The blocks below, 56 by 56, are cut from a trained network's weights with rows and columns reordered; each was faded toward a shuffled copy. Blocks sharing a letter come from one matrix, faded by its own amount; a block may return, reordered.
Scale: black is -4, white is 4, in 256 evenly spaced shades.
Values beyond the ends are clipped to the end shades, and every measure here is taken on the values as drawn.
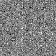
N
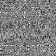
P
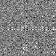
P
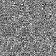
P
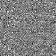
P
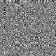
P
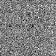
N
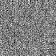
N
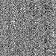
N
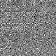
P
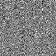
P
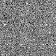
N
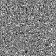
P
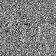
N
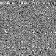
P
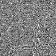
P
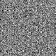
N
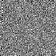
P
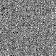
N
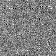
N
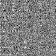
N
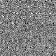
N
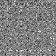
P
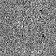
N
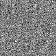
N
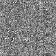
N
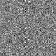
P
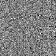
N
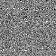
N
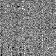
N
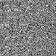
N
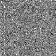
N
